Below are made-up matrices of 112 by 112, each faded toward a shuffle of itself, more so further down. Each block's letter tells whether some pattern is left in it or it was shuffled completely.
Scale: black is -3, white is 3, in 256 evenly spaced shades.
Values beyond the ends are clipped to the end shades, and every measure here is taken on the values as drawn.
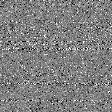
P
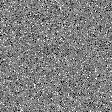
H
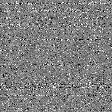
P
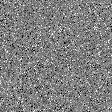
H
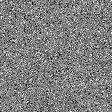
H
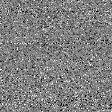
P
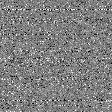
P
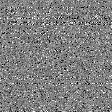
P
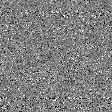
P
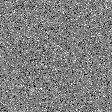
H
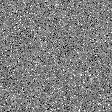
H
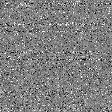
P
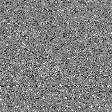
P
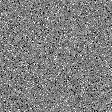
H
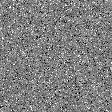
H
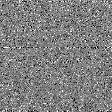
P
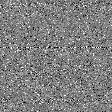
P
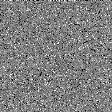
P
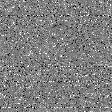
P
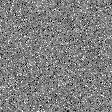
H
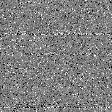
P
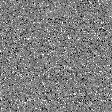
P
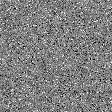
H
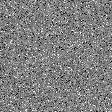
H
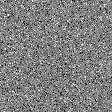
H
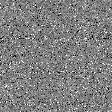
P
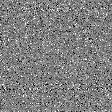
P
